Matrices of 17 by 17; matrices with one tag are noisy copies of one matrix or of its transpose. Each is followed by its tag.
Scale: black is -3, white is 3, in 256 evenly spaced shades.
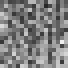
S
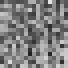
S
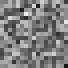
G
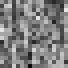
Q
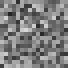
G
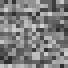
Q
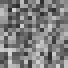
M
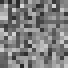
M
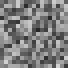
G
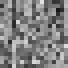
Q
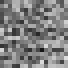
S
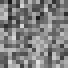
M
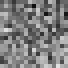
S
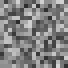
G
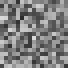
G
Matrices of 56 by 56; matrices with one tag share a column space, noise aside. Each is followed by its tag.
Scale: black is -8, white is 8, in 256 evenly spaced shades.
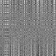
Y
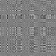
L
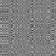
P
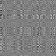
L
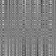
Y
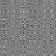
P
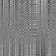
Y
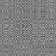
P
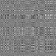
L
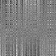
Y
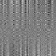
Y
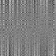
Y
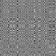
P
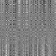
Y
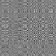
P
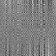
Y
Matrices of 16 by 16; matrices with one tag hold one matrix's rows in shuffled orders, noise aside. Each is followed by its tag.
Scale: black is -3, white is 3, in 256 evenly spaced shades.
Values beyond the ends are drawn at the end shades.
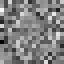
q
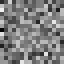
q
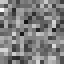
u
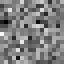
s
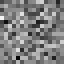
s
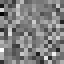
q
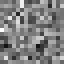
s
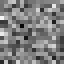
u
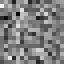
s
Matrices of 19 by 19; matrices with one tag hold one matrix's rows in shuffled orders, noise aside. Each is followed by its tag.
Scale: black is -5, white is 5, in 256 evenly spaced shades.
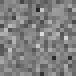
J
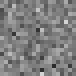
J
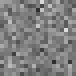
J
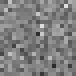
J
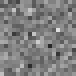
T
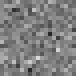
T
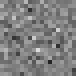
T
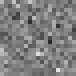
T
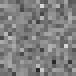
J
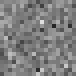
J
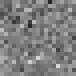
T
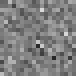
J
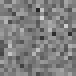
J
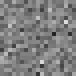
J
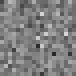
J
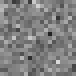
T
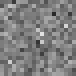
J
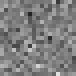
T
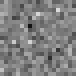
T
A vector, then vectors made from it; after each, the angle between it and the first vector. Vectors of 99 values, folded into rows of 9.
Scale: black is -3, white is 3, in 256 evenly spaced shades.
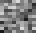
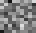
partly aligned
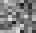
orthogonal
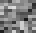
nearly parallel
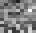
partly opposed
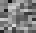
partly aligned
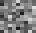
orthogonal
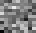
nearly parallel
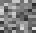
nearly parallel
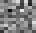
partly aligned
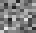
partly opposed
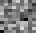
nearly parallel
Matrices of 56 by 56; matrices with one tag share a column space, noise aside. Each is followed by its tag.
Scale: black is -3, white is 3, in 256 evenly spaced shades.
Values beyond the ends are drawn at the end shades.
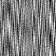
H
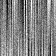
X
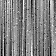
X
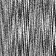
H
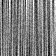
X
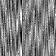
H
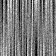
X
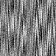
H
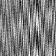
H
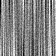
X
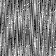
H
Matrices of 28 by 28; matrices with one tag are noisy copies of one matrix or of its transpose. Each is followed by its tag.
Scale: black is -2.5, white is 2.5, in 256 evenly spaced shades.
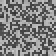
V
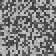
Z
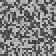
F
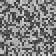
F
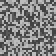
F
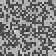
V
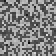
F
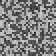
F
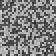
Z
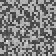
F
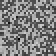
Z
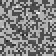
F
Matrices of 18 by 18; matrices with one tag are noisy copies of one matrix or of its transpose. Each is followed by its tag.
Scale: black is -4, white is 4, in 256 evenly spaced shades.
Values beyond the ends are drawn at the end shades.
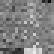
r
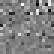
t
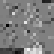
r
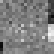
r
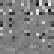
t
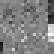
r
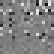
t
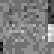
r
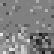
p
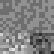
p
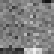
r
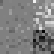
p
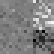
p
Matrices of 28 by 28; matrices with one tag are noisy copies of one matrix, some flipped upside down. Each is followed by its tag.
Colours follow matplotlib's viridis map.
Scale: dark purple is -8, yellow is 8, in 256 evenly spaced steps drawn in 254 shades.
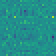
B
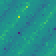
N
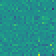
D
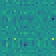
B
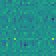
B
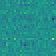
B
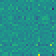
D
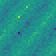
N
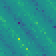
N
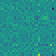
D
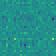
B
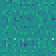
B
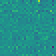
D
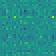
B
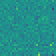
D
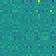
D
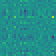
B
